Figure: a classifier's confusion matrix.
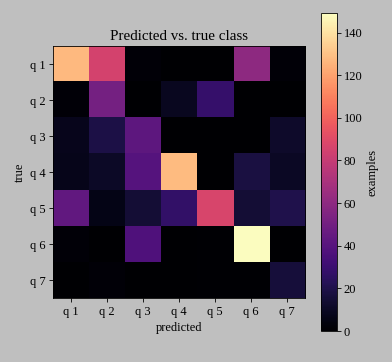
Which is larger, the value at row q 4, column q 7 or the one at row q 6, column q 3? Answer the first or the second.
the second
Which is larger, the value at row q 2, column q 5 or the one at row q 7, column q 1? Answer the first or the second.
the first
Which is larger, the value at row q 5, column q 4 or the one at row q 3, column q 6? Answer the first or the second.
the first
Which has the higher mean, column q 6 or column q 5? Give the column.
q 6
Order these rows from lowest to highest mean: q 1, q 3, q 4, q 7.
q 7, q 3, q 4, q 1
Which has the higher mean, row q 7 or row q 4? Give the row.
q 4
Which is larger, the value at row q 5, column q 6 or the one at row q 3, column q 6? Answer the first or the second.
the first
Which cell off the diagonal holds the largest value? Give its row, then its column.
q 1, q 2
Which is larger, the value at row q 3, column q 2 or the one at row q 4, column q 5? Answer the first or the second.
the first
